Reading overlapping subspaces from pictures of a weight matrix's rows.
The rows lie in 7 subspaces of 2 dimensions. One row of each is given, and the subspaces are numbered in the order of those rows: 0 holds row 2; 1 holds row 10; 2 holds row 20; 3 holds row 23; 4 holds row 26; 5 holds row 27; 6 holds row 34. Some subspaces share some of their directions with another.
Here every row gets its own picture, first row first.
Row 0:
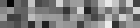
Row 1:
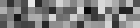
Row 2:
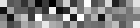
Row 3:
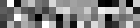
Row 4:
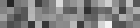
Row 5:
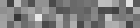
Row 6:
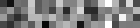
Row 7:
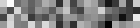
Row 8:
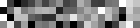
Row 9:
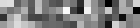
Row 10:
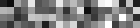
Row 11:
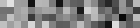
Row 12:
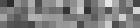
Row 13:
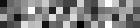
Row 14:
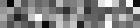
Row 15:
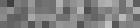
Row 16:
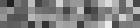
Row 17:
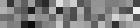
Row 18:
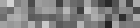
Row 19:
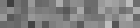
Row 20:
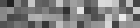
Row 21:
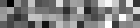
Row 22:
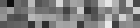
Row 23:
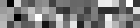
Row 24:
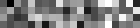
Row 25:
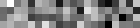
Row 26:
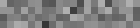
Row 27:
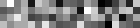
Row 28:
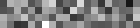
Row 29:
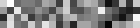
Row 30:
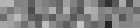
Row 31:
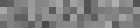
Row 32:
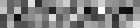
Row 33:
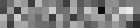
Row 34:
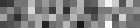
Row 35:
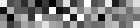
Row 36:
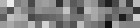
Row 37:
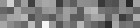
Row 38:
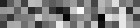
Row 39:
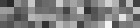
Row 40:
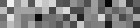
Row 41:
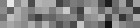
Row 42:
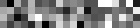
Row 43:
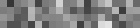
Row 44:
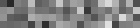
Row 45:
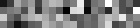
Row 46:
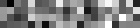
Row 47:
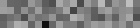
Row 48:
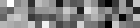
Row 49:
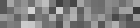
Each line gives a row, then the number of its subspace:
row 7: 5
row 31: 0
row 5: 3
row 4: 2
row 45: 4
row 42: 3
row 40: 0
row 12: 4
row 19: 1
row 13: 6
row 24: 3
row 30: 6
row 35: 0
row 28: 4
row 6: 6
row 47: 4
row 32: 5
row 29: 5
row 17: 6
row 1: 5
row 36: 5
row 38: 2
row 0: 1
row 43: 2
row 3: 3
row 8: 1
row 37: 4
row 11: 3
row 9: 4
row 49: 6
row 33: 5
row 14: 3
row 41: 0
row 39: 1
